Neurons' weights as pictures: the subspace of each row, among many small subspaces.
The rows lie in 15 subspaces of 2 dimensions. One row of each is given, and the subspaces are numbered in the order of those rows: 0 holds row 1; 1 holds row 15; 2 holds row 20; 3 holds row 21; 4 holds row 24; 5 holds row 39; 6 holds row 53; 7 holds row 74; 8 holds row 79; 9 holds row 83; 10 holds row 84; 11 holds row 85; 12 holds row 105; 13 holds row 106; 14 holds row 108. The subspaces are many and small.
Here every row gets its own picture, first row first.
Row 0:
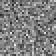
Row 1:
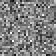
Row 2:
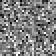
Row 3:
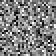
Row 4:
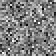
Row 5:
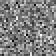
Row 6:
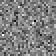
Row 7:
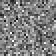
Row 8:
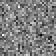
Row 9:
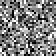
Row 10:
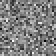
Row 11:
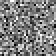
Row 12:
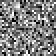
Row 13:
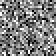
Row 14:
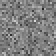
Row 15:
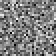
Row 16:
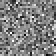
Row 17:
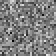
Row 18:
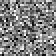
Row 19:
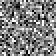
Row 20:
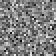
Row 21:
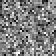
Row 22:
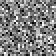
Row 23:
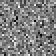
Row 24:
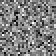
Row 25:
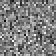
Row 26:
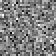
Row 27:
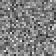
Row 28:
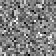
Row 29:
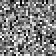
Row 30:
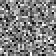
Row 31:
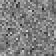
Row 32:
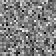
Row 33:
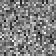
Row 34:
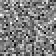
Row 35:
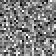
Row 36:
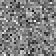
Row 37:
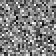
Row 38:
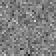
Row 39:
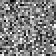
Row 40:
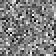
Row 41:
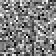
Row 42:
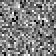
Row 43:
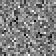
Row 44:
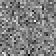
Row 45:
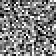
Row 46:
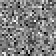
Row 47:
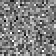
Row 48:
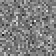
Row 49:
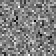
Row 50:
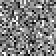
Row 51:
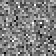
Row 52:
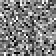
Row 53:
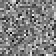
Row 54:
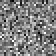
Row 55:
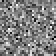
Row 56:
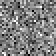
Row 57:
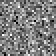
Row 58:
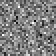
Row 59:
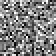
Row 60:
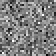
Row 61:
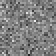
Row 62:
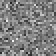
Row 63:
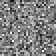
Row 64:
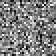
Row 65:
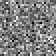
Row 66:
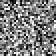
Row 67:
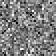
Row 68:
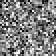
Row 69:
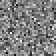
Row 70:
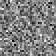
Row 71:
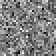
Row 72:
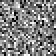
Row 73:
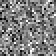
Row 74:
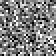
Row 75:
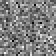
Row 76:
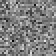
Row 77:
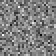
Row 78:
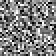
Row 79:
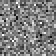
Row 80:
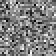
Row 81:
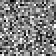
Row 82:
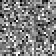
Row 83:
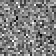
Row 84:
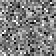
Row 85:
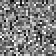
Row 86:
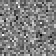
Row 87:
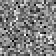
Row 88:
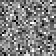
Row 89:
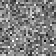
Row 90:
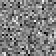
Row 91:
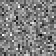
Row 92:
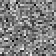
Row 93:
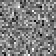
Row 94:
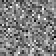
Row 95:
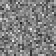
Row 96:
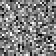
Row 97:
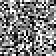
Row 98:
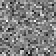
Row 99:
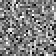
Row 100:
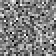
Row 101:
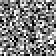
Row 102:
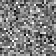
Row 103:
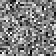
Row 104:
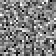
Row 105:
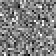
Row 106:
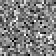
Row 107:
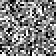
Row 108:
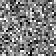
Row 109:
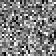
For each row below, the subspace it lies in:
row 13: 7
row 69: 2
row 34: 1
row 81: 5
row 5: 9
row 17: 0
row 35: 2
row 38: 13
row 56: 9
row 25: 11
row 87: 13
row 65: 7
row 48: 4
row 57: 14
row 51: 7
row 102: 13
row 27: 2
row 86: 8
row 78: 4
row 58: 14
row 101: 8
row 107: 0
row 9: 13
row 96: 10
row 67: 13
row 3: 4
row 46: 5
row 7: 6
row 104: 2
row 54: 11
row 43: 13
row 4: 0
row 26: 3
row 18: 8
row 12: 12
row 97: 0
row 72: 12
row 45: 1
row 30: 14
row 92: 8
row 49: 9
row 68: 3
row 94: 2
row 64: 0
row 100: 6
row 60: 0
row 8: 10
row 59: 1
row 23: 9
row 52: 6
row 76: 7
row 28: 13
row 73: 10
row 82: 3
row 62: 8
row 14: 5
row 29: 11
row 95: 10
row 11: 5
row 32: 2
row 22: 14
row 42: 12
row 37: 14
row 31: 3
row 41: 1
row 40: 6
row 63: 0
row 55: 2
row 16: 6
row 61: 7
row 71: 3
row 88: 10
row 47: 5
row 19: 12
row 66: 6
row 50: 9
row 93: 12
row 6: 4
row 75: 7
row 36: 14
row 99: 1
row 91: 10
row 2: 3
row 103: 5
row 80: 7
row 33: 11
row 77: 4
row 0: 1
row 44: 9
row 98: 8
